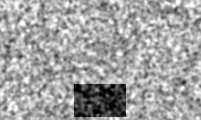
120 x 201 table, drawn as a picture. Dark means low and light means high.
The ninth with the lowest average is the bottom middle. An odd patch, lower than its surroundings, sits in the bottom middle. The field is mottled with small blotches. The values are skewed, with a long tail toward low values. There are no regular stripes.
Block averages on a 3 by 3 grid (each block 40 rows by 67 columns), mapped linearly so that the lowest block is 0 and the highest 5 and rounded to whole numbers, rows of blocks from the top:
555 | 445 | 505
